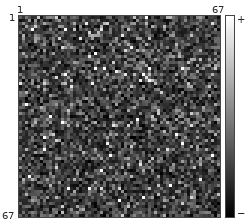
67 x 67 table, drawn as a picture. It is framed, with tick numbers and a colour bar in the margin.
Slope: none. Histogram: skewed, a long tail of high values. Seam: none. Stripes: none. Mirror symmetry: none. Grain: fine. Average level on the scale: 30%.
